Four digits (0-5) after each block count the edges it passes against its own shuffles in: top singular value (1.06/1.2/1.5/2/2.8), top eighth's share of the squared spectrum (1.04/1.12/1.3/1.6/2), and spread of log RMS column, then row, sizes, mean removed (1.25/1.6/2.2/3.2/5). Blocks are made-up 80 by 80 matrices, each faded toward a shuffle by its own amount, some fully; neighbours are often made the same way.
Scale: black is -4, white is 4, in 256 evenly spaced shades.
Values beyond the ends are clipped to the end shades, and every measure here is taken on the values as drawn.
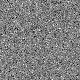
0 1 0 0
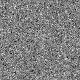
0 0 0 0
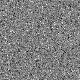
0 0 0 0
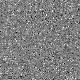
2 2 0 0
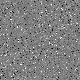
0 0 0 0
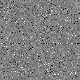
3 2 0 1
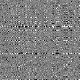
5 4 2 3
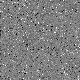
2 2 0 0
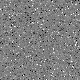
0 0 0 0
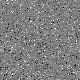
0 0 0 0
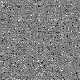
3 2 1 1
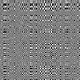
5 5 4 4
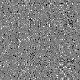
4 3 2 1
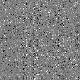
3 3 2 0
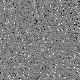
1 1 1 0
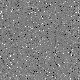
1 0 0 0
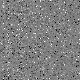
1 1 1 0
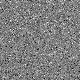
0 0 0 0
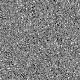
2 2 0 1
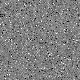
0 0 0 0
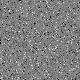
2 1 0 0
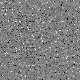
3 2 1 1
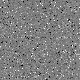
2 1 0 0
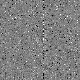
3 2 2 0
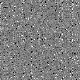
3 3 2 0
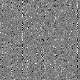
4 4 3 1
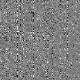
4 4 3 1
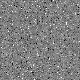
2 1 0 0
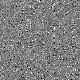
2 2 1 0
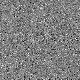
1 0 0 2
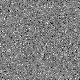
2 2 0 0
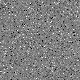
2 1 0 0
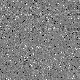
3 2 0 1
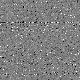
3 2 0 1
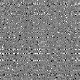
4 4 1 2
